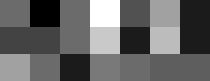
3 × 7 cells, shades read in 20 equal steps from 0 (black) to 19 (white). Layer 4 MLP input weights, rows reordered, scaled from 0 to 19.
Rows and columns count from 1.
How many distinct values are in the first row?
6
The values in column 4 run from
9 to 19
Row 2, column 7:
2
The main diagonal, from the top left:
8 5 2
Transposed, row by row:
8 5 12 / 0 5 8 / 8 8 2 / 19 15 9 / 6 2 8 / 12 14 7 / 2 2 7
